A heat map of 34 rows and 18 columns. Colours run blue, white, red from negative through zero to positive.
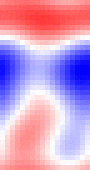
The top middle is the ninth with the highest average. There are no lone odd cells. The ninth with the lowest average is the middle right.
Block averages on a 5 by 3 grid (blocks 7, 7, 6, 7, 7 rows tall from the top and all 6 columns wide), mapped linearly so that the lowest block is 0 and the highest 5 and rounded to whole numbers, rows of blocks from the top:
5 5 5 / 1 2 1 / 1 2 0 / 3 3 2 / 4 3 2
